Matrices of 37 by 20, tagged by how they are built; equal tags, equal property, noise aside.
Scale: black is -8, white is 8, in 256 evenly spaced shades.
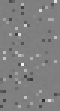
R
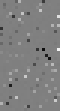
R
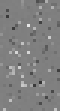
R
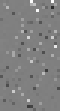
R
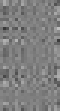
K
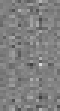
K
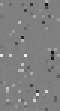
R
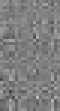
K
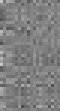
K
